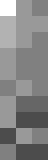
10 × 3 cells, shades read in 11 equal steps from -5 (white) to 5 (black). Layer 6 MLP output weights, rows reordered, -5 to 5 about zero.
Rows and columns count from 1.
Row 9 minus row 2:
4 0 1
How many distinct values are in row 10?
2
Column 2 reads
-1 -1 -1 0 0 -1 1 2 -1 2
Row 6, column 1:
0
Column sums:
-11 0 4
